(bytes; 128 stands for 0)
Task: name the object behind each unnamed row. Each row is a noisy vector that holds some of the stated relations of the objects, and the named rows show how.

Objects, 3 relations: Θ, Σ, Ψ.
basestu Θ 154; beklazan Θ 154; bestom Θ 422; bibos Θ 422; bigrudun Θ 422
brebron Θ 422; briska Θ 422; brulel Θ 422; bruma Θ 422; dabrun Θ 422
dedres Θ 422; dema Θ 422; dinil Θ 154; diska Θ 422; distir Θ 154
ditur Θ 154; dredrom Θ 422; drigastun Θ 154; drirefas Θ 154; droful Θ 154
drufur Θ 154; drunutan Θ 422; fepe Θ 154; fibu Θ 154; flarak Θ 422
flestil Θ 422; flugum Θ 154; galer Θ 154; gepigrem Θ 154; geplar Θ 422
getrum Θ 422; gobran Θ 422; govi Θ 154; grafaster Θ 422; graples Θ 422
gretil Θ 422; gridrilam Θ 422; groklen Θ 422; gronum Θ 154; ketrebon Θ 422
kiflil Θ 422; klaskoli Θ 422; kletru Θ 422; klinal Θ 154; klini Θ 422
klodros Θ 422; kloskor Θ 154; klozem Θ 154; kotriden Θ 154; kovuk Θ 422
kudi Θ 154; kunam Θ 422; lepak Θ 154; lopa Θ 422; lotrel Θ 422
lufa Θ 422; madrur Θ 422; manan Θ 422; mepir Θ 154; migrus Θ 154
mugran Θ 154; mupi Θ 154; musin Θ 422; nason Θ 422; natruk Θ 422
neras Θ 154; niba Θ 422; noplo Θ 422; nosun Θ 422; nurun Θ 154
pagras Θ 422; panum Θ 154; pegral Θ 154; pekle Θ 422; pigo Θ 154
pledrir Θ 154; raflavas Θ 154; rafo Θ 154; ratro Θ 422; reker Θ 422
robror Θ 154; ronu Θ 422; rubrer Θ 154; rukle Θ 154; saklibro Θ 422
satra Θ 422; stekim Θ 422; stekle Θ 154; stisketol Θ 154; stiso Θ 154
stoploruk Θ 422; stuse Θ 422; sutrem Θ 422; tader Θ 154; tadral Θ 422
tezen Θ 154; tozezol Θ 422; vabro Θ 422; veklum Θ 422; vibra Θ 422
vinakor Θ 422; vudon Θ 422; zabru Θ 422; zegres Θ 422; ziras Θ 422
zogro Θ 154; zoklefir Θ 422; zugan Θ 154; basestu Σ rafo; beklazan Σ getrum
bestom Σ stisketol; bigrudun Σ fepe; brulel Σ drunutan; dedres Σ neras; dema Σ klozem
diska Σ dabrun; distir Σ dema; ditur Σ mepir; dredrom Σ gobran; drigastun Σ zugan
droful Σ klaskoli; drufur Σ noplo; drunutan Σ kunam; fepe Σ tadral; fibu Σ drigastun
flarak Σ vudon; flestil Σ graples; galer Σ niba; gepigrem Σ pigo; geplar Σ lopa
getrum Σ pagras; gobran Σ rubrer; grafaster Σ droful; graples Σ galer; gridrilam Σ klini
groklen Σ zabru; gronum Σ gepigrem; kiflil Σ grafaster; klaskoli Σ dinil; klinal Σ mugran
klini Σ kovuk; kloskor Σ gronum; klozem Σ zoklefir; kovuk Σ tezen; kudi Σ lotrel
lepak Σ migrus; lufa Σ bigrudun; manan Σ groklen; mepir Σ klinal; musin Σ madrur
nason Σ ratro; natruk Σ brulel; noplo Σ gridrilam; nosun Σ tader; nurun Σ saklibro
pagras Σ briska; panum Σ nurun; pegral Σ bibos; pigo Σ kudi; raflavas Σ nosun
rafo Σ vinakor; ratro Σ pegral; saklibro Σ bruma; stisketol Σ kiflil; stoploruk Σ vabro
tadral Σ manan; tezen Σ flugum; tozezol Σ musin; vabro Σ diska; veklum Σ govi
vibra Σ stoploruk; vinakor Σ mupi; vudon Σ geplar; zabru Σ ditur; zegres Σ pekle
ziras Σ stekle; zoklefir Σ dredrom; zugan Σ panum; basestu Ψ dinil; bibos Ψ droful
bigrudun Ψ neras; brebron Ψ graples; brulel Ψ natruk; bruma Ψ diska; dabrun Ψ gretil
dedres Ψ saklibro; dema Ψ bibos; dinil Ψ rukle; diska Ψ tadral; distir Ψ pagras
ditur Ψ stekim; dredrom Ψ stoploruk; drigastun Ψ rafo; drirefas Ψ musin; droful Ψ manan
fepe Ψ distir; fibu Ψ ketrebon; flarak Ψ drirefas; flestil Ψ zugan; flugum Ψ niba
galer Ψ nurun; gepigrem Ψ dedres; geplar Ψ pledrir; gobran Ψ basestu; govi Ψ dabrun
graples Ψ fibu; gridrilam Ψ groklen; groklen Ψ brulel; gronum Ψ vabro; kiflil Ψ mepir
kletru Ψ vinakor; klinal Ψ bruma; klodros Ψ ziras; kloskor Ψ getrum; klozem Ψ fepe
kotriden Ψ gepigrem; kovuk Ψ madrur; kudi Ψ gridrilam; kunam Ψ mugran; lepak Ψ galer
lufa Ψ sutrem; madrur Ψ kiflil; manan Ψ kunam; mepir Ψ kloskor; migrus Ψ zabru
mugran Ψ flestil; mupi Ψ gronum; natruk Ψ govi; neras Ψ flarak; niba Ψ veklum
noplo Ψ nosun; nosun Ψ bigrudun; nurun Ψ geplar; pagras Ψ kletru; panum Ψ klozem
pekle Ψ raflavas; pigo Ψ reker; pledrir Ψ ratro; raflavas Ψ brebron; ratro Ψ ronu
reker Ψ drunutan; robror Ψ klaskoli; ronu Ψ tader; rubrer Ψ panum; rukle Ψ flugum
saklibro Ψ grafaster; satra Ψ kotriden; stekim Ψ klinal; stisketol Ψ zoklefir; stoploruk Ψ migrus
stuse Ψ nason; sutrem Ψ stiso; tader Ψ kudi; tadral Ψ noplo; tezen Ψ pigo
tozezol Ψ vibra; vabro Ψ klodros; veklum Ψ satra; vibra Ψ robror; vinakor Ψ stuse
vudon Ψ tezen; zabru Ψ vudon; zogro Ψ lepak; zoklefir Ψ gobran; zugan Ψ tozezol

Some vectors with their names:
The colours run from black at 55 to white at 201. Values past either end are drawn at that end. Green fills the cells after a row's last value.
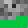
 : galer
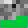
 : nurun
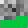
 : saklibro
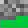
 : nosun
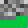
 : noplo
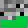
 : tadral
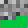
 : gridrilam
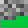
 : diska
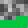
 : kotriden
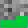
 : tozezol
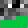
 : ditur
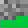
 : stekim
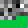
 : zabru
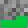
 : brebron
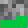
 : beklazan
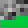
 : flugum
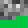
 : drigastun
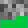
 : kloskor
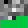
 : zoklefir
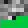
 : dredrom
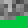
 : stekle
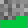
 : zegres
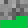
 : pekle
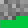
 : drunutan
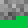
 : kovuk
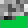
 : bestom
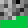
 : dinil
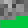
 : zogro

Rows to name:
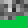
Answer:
neras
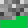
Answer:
klaskoli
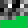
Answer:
mepir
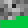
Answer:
pledrir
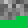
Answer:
robror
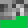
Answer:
drufur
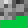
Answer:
migrus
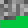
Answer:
veklum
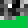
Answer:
mugran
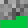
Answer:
dabrun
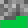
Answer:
satra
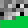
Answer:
bigrudun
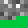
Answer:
zugan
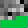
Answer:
klozem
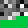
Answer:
fepe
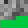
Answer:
niba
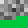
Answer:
grafaster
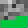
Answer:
kudi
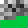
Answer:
bruma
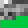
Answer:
tezen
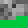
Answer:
lepak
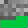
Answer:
flarak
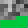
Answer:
govi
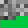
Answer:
natruk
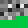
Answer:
manan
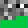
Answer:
groklen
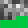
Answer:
fibu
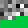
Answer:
lufa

